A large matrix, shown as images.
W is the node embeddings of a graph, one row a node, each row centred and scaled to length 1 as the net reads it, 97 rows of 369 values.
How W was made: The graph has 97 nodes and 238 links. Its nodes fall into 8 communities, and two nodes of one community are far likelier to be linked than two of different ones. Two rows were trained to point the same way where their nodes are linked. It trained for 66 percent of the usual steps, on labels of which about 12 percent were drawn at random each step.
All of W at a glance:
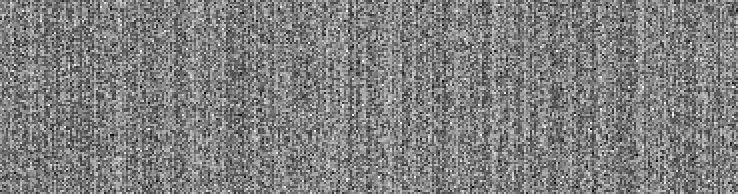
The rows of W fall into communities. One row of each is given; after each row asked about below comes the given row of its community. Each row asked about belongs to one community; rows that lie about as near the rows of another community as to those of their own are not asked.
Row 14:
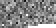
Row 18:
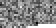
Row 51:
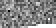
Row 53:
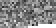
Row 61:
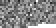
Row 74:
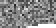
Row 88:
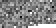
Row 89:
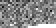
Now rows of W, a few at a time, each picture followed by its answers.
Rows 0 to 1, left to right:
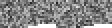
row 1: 61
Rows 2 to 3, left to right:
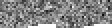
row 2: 51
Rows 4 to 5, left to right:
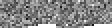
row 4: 89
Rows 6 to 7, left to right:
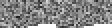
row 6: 53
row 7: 61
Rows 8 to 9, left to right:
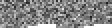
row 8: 18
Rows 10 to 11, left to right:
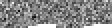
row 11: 18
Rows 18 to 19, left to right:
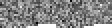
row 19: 74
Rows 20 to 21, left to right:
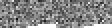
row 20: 89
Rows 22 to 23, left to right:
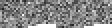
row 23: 18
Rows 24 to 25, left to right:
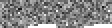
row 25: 14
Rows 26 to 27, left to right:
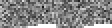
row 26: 61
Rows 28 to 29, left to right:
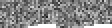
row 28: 89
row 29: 51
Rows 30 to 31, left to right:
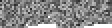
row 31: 51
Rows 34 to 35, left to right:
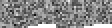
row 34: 53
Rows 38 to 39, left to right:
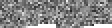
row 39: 88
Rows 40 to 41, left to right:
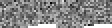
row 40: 14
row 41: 74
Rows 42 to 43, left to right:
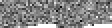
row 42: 61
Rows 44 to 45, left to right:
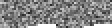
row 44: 18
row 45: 74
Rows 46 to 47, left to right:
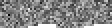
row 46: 51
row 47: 51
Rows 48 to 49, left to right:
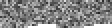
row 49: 51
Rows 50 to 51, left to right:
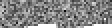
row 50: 61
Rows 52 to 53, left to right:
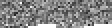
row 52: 74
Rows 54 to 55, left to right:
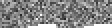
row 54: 14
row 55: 14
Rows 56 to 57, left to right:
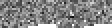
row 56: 53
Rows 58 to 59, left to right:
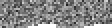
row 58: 53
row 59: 18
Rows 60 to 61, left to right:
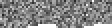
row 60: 74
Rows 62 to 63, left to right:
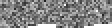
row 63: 53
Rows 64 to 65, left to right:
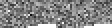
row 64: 61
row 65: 74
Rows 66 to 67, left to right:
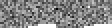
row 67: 89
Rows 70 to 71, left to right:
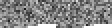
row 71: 89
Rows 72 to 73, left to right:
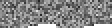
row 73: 74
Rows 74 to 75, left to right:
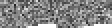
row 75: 14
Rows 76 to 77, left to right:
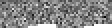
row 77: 88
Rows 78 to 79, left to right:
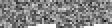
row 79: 61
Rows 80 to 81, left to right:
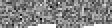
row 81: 18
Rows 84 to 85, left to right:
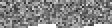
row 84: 53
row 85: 74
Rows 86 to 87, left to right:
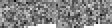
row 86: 61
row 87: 18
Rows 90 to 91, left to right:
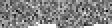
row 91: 61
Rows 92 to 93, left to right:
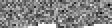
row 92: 74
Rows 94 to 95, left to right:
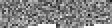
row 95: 88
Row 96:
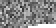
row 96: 14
